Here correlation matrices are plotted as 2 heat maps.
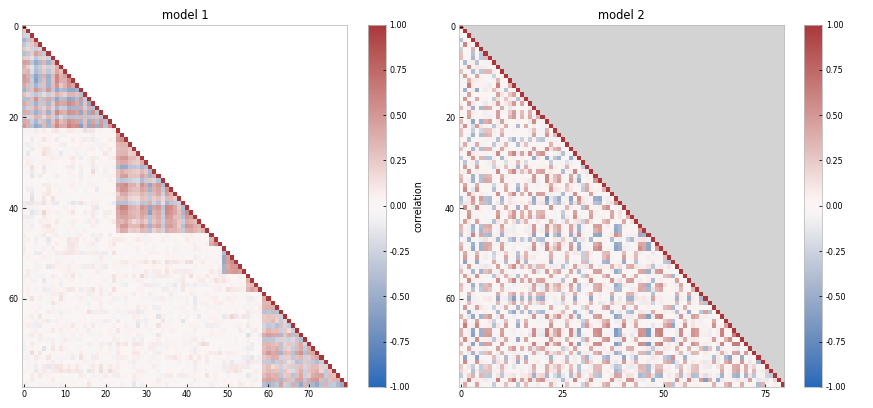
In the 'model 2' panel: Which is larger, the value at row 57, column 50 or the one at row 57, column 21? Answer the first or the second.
the second
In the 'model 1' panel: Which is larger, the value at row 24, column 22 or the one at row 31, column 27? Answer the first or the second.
the first
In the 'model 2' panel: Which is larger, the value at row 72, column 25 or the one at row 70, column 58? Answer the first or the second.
the second
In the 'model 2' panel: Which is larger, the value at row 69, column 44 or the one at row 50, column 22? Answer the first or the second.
the second
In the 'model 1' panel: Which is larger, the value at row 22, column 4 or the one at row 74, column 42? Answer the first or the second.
the second
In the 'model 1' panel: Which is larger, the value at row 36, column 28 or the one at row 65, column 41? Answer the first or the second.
the first
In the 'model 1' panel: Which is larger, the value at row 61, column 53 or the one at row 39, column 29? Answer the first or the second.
the first
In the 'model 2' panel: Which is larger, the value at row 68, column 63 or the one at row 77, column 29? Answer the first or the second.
the second
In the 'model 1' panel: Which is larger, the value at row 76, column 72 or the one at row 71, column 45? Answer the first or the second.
the first
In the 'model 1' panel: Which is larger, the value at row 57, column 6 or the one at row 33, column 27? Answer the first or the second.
the second
